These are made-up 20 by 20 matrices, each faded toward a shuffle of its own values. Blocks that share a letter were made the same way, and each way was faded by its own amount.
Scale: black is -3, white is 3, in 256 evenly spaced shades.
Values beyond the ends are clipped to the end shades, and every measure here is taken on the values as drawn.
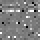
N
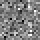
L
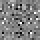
N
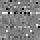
N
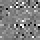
N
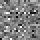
N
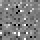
N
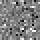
L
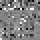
N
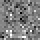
L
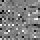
N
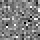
L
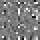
N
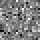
L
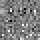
L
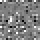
N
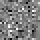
N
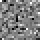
L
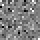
L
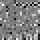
N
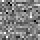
L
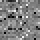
N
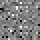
L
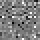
N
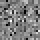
N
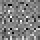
N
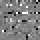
N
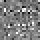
N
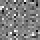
N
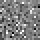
L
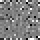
N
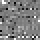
N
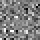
N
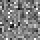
L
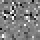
N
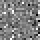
L
